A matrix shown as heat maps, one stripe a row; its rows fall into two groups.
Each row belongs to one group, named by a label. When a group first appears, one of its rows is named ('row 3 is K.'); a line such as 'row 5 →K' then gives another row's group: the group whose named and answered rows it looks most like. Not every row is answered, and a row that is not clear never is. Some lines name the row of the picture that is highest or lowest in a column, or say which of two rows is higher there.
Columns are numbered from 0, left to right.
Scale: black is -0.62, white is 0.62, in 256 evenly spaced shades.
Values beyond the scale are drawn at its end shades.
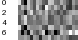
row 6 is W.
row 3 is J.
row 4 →J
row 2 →W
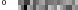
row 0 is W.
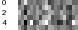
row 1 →W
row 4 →W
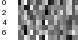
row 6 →W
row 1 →W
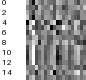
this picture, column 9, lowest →14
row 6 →J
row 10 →J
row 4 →J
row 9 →J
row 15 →J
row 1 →W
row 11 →J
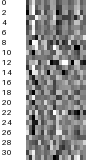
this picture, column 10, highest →26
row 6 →J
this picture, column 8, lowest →12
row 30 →J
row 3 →W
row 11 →W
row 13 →J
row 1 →J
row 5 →J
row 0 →J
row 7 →W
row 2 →J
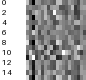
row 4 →W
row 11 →J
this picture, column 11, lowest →11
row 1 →W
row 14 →W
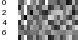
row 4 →J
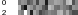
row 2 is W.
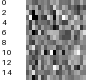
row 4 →W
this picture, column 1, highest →3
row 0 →W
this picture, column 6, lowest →10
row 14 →J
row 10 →W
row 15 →W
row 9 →J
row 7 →W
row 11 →W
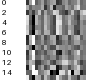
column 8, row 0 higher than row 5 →Yes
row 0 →J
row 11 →J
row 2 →W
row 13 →J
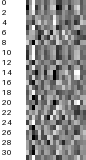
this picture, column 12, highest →6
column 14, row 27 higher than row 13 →Yes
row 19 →W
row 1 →J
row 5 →J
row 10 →J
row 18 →J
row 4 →W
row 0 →J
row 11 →J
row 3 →W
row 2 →J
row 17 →W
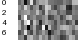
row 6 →J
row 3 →J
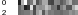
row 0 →J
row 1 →W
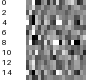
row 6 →J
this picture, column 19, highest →7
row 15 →W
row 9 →W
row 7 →W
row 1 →J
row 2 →W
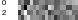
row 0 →W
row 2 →J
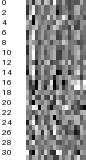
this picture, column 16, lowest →26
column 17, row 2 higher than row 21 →Yes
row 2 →J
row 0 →W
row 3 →W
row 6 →J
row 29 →W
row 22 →W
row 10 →J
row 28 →J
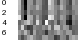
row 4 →W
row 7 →W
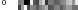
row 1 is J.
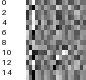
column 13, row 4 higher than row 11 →Yes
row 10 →W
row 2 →J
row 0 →J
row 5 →J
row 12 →J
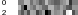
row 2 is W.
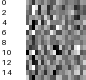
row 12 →W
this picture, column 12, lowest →1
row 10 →J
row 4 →W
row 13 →J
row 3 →W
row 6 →J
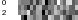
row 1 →W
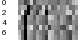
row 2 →W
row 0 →W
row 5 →W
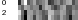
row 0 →J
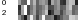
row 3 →W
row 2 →J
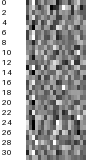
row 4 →W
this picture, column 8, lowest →1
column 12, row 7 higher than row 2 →No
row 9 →W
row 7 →J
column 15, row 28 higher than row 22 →No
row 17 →W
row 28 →W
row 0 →J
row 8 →W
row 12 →W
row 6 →J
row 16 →J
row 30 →J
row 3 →J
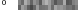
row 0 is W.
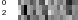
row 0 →W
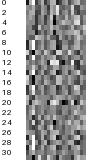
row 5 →W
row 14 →J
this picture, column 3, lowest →6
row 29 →J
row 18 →J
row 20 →W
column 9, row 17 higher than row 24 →Yes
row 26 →W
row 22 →J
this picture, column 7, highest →31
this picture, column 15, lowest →31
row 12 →W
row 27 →J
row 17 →J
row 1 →W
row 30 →J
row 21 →J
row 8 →J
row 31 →W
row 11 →J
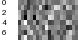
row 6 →W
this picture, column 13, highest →1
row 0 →W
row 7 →J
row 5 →W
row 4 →J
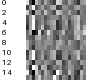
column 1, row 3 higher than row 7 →Yes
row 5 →J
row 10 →J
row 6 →W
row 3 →J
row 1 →J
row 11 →J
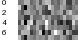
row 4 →W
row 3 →W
